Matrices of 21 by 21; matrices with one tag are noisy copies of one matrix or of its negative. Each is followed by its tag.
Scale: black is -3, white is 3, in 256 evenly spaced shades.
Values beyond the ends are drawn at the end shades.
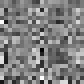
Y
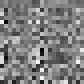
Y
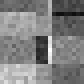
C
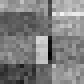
C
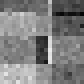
C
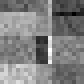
C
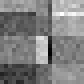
C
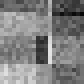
C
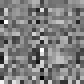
Y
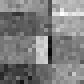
C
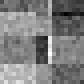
C
